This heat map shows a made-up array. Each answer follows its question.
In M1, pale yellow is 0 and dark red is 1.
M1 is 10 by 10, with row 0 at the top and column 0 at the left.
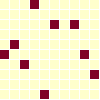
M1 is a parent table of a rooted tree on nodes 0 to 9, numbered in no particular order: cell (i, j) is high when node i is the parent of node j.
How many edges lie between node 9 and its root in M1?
3
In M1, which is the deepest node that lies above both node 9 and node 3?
2
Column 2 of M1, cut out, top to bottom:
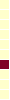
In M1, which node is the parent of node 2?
6
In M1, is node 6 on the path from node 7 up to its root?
yes
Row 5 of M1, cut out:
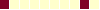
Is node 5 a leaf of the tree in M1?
no
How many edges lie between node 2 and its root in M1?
1
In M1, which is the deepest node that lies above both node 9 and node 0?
2
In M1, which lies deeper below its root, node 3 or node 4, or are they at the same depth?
the same depth
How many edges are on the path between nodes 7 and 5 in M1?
2
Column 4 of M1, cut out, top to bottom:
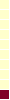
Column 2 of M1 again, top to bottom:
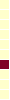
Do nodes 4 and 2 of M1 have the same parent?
no
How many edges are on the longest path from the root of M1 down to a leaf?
5
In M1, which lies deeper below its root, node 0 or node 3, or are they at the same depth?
node 3
